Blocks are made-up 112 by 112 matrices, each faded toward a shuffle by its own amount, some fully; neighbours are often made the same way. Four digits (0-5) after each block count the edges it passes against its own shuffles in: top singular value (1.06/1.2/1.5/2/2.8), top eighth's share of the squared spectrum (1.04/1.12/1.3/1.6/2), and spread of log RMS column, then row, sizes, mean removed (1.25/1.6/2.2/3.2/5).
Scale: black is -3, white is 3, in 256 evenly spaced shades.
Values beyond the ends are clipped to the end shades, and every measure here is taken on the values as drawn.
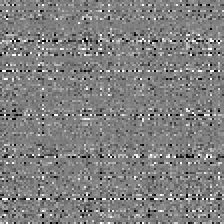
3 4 3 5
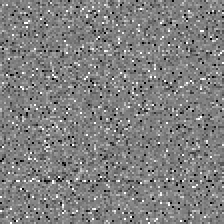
1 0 0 1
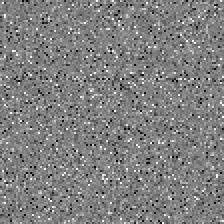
1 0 0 0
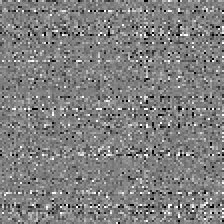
2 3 3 4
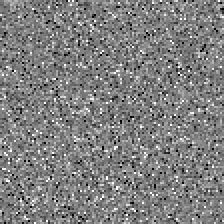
1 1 0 0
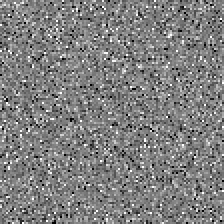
2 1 0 0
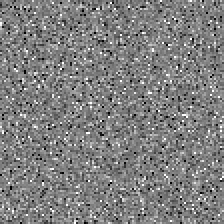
2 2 0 0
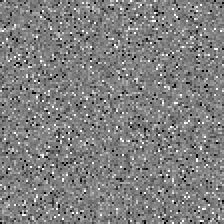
0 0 0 0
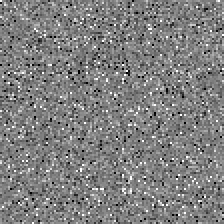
0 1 0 1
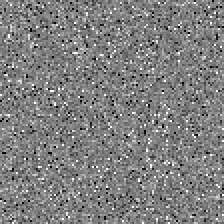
0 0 0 0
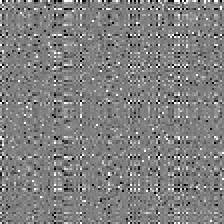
5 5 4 4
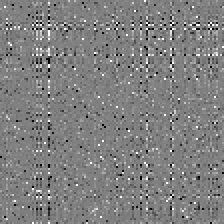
5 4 3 3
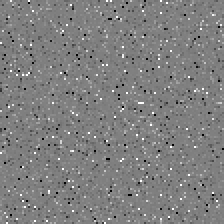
0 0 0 0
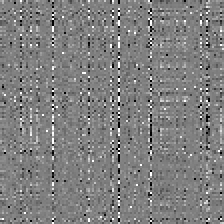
5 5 4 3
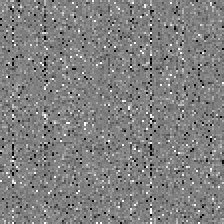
4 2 2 0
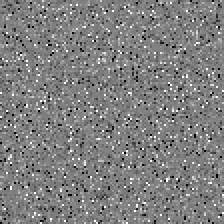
0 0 0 0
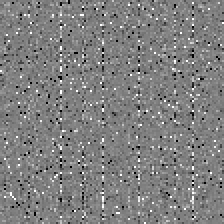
4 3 2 1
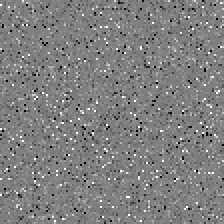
0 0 0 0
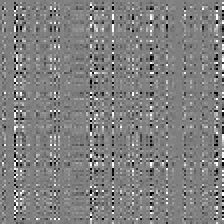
5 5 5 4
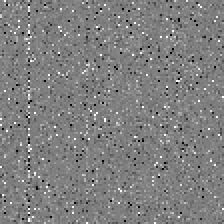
3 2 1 0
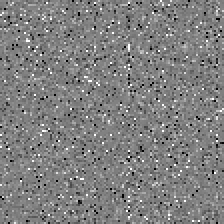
3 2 1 0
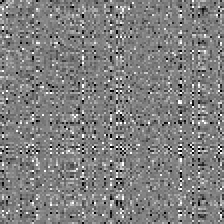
5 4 4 3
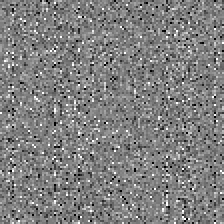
1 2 2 0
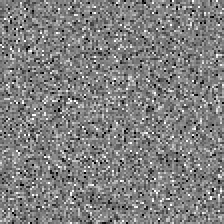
2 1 0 0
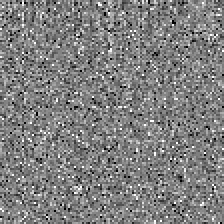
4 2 1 1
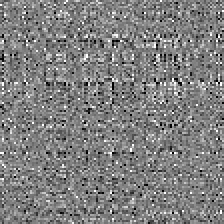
5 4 3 3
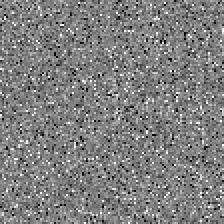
2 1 0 0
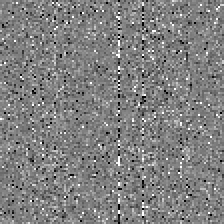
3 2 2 0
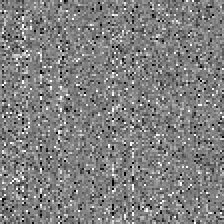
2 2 3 0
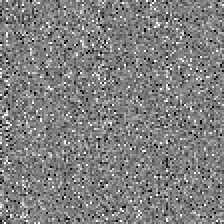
1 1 2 0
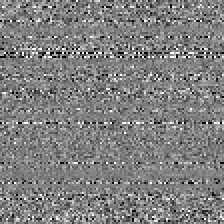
2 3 0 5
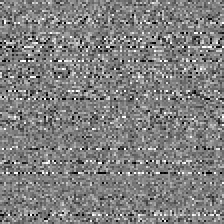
2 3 0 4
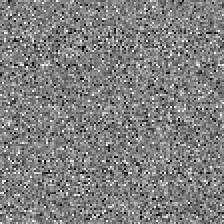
1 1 0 2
